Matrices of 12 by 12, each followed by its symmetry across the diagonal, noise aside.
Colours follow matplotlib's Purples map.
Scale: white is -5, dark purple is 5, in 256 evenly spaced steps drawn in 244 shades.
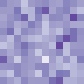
neither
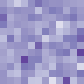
antisymmetric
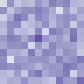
symmetric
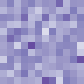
antisymmetric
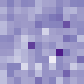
antisymmetric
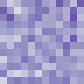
antisymmetric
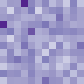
symmetric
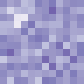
symmetric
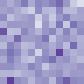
neither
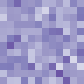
antisymmetric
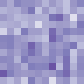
neither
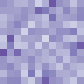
symmetric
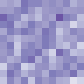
neither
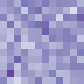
antisymmetric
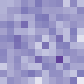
symmetric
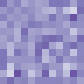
symmetric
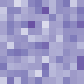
neither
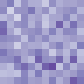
neither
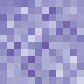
symmetric
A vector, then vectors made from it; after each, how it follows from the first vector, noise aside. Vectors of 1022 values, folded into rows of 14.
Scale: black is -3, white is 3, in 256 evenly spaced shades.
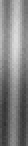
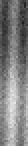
reversed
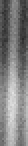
reversed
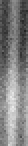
reversed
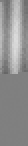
partly zeroed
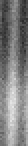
reversed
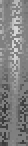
partly zeroed
